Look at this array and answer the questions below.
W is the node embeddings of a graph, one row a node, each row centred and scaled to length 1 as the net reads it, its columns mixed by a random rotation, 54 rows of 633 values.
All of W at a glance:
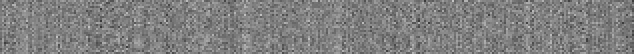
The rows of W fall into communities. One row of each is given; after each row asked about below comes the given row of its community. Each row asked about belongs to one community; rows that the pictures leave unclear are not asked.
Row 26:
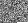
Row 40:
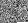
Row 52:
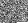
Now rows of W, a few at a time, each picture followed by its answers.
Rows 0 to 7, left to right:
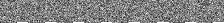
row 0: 26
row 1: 26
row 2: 52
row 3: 40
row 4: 52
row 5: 40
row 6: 52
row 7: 52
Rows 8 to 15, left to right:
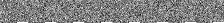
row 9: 40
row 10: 26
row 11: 26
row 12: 52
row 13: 40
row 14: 52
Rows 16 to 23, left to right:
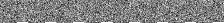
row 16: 52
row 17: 26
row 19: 40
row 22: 26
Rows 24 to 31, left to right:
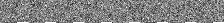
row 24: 40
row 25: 52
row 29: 40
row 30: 26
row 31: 52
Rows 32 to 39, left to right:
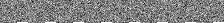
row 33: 40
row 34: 26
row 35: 40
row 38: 40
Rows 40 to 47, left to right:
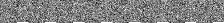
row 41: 52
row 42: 40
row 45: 52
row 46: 52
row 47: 26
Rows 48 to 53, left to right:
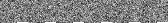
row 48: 52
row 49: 52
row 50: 26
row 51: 40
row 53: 52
